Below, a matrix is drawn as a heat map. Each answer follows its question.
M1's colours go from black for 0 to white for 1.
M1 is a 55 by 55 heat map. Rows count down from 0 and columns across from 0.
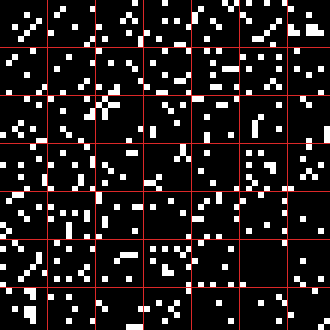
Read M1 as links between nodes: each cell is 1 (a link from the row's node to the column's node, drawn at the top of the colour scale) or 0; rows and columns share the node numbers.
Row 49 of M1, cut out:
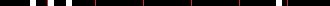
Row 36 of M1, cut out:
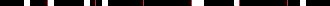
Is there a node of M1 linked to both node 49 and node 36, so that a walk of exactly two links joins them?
yes
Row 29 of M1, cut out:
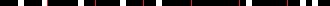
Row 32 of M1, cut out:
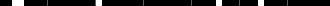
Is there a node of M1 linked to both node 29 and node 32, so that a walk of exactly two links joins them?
yes
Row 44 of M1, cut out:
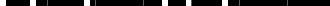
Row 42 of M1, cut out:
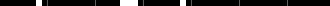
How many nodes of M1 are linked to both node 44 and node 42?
0
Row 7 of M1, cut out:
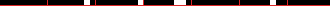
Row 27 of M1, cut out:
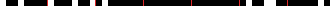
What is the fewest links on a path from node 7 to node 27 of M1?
2
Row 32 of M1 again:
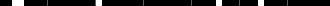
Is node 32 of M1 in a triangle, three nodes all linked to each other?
no
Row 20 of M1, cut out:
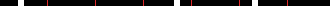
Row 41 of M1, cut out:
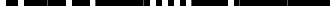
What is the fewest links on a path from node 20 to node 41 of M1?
2
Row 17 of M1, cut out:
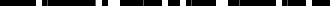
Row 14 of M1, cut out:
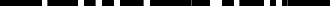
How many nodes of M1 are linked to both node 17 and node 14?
4
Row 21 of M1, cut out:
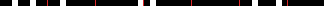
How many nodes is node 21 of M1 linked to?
8
